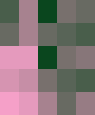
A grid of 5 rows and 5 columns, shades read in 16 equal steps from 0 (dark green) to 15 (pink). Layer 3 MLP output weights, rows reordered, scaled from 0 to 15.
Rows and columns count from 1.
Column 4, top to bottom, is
7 5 7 5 6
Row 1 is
4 10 0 7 6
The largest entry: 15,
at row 5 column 1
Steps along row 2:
up down down down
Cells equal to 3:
0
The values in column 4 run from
5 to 7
